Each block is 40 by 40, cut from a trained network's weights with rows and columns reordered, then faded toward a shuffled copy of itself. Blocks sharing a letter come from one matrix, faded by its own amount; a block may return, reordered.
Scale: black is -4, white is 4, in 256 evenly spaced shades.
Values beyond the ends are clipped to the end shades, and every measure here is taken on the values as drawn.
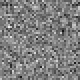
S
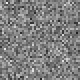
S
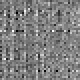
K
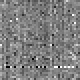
K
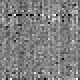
K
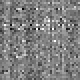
K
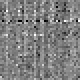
K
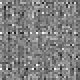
K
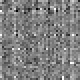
K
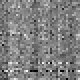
K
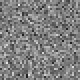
S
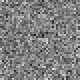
S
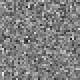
S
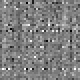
K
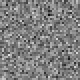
S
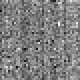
K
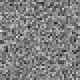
S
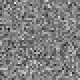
S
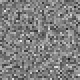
S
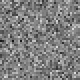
S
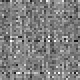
K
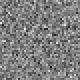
S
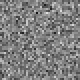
S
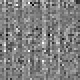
K
